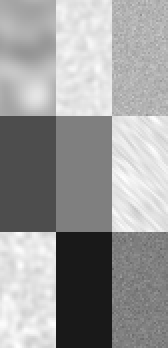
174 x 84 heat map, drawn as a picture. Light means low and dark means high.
The table splits into 3 rows of 3 panels. Panel 1,1: low, smooth. Panel 1,2: very low, blotchy, faint in contrast. Panel 1,3: low, fine-grained, faint in contrast. Panel 2,1: high, flat. Panel 2,2: middling, flat. Panel 2,3: very low, slanting down to the right, faint in contrast. Panel 3,1: very low, blotchy, faint in contrast. Panel 3,2: very high, flat. Panel 3,3: middling, fine-grained, faint in contrast.
